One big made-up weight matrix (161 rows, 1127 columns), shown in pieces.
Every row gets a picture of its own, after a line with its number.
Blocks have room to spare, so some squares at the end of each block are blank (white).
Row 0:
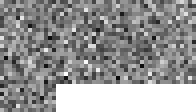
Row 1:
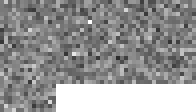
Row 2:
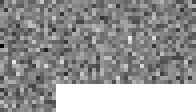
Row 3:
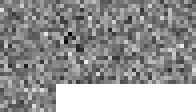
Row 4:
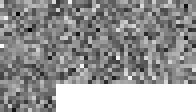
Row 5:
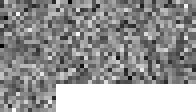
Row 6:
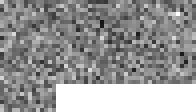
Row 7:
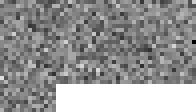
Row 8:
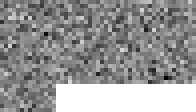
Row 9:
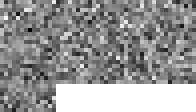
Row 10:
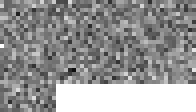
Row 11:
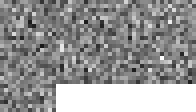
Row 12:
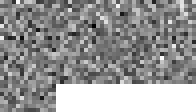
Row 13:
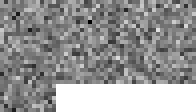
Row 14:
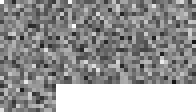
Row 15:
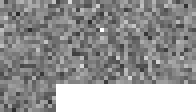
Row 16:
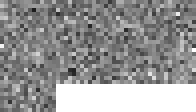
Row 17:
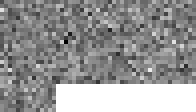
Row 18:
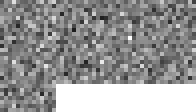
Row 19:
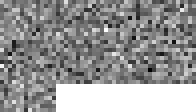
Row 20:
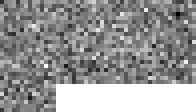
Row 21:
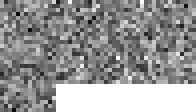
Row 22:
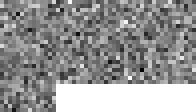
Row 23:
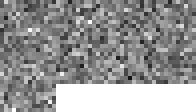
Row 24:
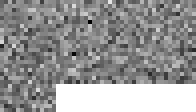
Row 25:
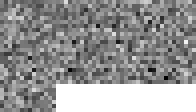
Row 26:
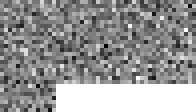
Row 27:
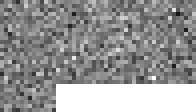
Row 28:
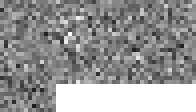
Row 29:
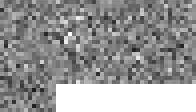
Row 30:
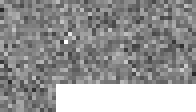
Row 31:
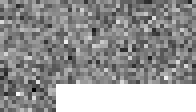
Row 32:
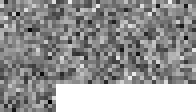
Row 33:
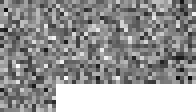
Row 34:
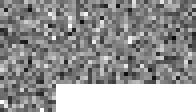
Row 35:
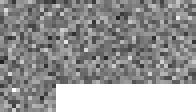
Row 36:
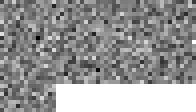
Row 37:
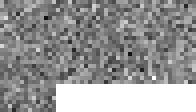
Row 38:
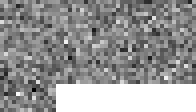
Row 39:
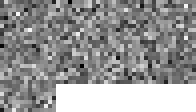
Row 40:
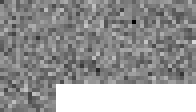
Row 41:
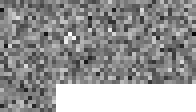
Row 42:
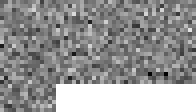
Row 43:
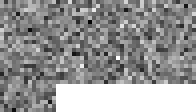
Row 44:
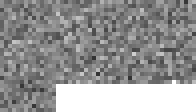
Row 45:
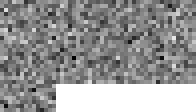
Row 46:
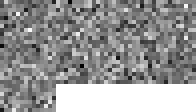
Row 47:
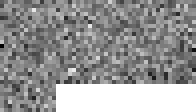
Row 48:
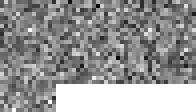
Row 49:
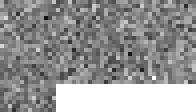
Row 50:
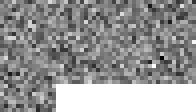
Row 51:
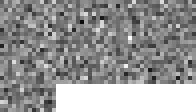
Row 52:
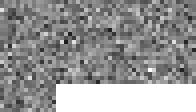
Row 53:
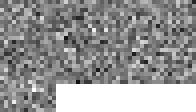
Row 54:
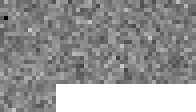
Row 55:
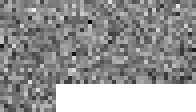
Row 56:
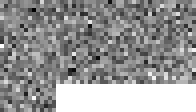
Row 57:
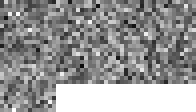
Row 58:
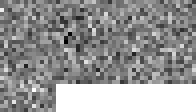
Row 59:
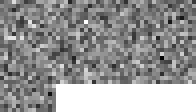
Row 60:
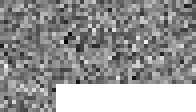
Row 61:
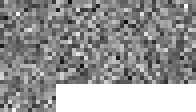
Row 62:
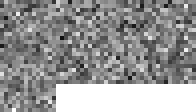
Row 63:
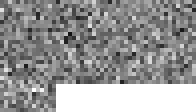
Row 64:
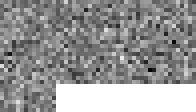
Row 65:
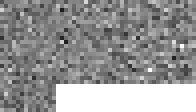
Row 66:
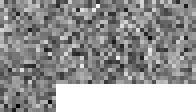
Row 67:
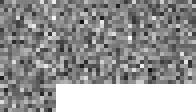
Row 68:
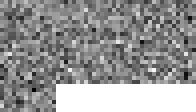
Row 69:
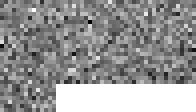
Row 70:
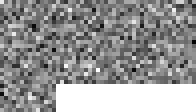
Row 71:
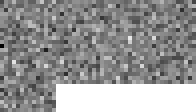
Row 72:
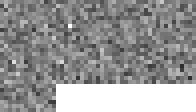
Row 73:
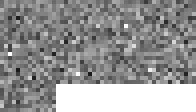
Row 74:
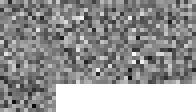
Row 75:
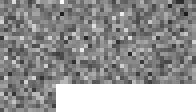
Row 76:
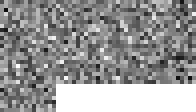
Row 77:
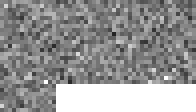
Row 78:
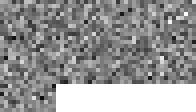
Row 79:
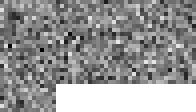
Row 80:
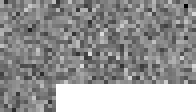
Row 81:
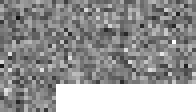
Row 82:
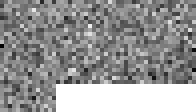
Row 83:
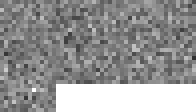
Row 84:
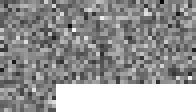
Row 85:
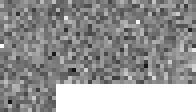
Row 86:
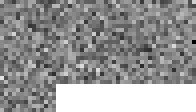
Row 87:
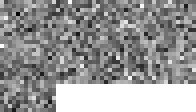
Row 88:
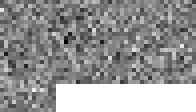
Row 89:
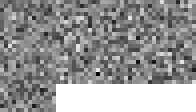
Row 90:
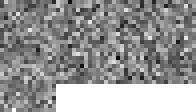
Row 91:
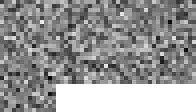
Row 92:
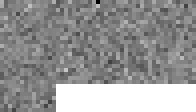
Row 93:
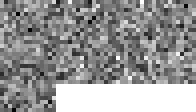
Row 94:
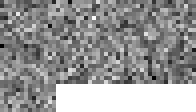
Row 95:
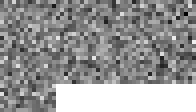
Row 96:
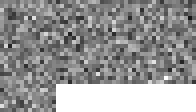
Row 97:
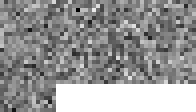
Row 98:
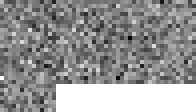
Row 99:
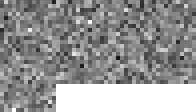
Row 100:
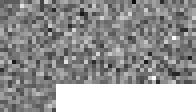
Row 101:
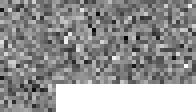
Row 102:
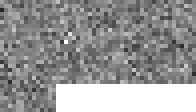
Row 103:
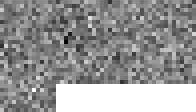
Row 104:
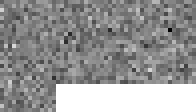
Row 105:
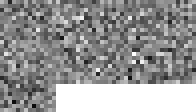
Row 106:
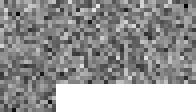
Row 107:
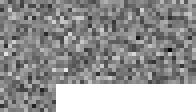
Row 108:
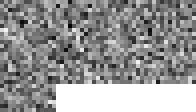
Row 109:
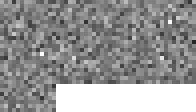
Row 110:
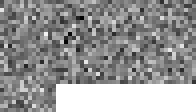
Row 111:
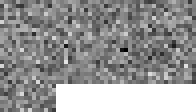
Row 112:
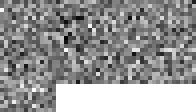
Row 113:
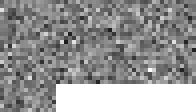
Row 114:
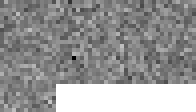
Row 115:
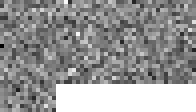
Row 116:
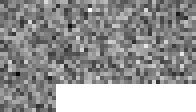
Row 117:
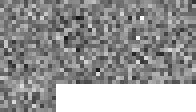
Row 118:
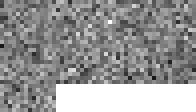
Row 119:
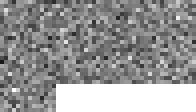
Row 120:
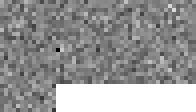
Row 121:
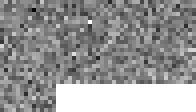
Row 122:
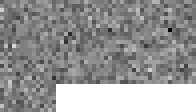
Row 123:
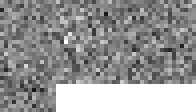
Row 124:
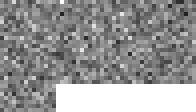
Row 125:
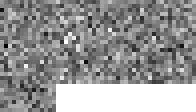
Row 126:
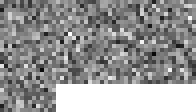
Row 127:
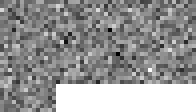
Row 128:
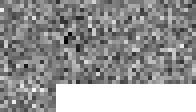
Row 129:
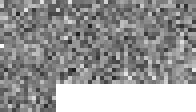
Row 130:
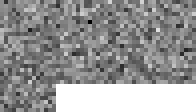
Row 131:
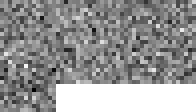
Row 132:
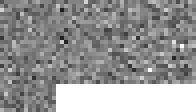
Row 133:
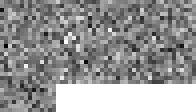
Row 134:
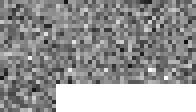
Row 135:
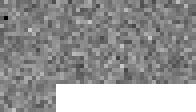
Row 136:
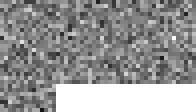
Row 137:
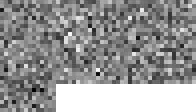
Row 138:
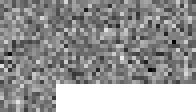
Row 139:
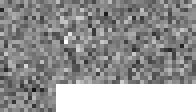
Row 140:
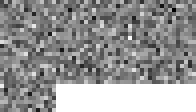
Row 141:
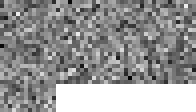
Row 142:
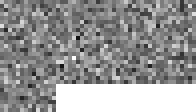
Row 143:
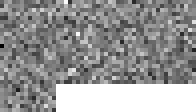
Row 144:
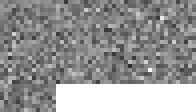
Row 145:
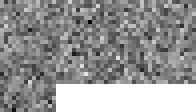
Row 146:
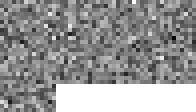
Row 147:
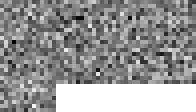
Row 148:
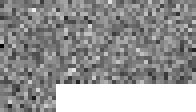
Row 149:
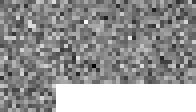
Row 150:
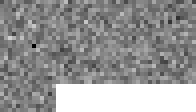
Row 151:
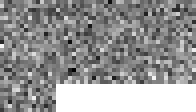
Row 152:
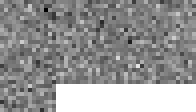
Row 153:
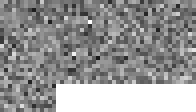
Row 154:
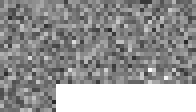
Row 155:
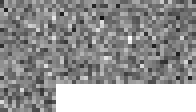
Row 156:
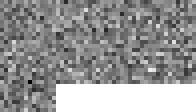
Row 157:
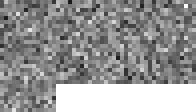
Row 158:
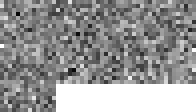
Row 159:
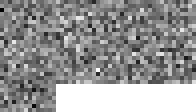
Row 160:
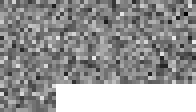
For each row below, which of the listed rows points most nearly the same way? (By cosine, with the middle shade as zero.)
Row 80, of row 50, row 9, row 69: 9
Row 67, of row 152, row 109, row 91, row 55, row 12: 91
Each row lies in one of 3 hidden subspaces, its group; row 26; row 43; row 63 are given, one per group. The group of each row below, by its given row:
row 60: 63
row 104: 63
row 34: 26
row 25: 63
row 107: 63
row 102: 63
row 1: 43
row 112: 63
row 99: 43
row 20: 26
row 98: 26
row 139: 63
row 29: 63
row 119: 26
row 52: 63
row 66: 43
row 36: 26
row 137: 63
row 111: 63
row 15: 43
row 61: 43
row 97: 43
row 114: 43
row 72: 26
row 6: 26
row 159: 63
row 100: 26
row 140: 26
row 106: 43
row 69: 43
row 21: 43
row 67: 26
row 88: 63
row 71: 26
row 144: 63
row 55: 43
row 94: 43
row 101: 63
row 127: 63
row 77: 63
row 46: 43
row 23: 43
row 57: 43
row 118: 43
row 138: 63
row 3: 63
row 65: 63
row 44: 63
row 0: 26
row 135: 43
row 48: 43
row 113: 63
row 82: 43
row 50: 26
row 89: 63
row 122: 63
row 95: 26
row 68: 63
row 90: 43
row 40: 26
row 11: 26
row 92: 43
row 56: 43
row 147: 63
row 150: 26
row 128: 63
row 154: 63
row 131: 63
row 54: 43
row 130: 43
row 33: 26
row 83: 63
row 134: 63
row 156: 63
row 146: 26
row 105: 63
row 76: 26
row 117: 63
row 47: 43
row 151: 43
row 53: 63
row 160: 26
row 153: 43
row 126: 63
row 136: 26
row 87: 43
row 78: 26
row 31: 63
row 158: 43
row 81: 63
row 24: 43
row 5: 43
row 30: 63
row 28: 63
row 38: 63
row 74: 63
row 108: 26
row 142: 26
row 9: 43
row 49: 43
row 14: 26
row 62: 43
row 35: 26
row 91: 26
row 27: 26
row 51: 26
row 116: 26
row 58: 63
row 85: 43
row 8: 63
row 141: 43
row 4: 43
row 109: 26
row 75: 26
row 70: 26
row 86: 26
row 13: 43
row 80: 43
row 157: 43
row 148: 43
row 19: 63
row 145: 43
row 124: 26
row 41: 63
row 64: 63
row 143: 43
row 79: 63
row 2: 26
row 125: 63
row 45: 26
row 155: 26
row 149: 26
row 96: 63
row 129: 43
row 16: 43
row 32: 43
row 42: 43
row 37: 43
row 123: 63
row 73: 63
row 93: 43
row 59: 26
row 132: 63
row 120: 26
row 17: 63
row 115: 43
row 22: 43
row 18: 26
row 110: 63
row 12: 26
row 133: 63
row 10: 43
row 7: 26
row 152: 26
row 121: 43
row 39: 43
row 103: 63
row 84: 26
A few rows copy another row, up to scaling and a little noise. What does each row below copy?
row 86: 7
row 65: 132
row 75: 124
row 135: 54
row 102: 30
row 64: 138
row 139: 123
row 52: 113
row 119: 35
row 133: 125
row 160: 95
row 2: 71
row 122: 104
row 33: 76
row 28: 29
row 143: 115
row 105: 74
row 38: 31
